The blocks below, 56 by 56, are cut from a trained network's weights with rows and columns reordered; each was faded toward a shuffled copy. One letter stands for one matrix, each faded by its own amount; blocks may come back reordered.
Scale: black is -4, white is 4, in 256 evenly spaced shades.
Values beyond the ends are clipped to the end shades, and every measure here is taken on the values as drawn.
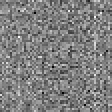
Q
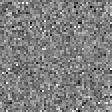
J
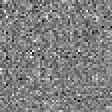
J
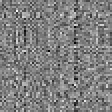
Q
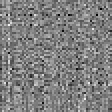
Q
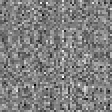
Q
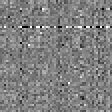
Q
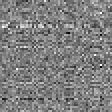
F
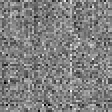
Q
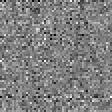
J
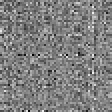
Q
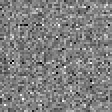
J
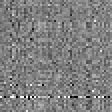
Q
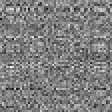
F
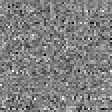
J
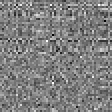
F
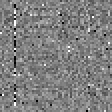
F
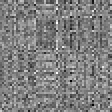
Q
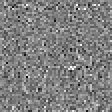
J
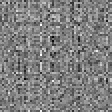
Q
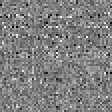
J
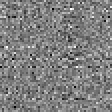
J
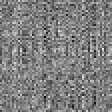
Q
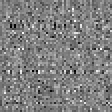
J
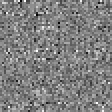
J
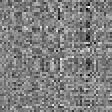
Q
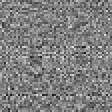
F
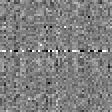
Q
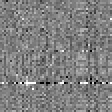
Q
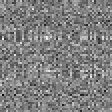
F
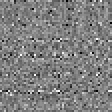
J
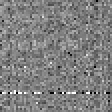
Q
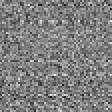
F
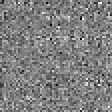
J
